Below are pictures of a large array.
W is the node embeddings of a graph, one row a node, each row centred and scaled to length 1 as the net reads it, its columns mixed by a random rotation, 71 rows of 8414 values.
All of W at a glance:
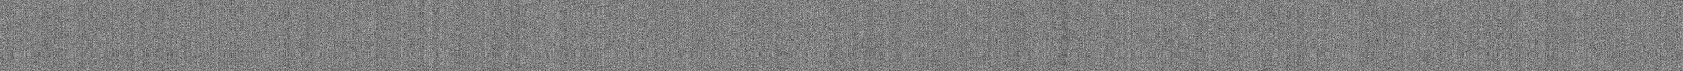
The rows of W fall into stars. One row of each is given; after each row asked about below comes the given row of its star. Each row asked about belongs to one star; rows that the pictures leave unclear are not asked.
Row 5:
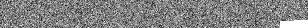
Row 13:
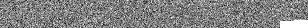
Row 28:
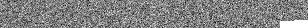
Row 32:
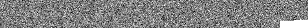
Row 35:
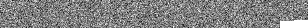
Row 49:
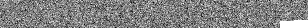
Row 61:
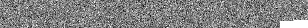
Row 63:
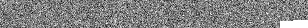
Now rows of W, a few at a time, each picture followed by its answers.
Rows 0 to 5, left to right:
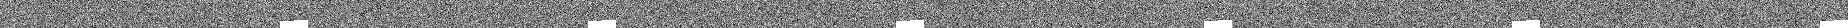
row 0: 63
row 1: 28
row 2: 63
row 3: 63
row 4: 35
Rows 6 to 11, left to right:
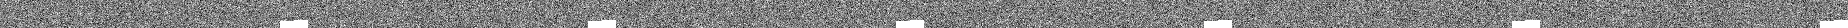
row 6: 49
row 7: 61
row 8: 13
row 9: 35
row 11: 61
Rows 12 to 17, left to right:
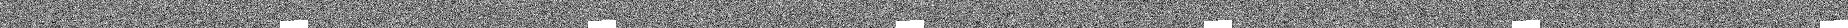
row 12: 28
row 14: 28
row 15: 32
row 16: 5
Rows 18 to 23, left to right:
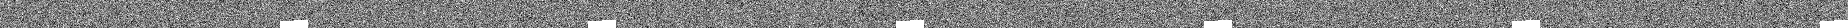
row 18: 63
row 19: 49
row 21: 13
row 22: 61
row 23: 49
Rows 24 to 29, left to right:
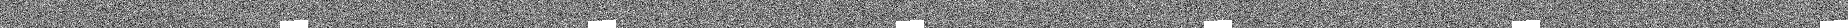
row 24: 61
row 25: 63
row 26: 5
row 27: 61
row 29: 63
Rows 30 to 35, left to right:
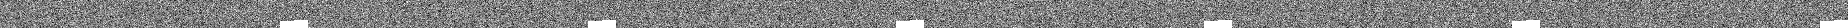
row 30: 28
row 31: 49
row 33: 49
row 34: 49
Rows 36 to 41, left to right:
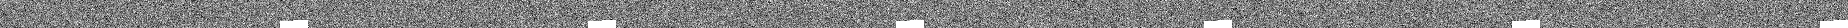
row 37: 49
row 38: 13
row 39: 5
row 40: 63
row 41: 5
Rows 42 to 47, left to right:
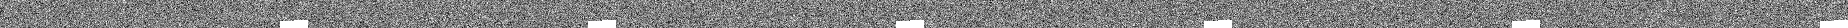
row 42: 63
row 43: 28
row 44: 5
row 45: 5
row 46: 28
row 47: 5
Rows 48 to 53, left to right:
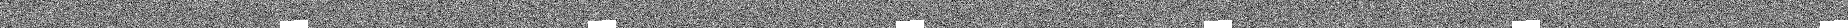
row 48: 13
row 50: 35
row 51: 61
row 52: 5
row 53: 35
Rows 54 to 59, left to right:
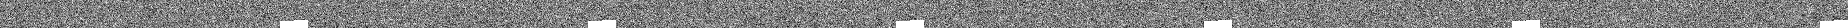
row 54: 35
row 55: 35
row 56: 35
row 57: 63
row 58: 5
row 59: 35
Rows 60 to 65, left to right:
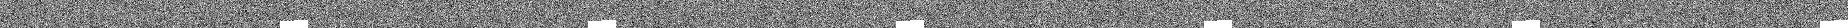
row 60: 28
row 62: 35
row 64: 61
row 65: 32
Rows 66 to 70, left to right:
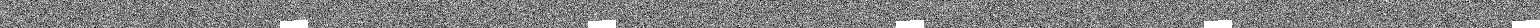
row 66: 5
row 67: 49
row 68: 35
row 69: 32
